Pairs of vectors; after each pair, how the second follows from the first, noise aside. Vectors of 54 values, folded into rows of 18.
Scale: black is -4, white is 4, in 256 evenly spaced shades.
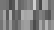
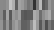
negated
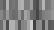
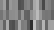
negated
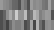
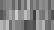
sign-scrambled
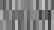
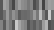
sign-scrambled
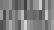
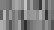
negated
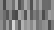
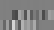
partly zeroed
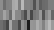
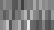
negated
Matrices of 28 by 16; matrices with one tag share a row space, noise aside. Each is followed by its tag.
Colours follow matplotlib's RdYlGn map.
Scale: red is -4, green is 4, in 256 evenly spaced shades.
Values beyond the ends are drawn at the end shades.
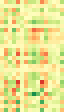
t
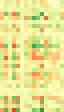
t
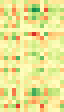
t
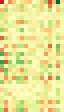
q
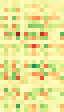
t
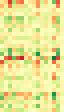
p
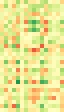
t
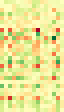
p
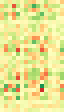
t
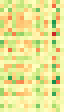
p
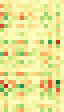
q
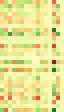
p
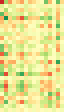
q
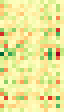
q
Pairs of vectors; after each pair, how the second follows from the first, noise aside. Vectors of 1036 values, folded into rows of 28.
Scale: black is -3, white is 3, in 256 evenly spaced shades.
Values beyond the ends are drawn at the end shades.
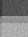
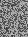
shuffled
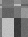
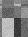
copied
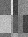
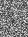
shuffled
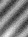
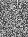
shuffled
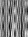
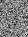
shuffled
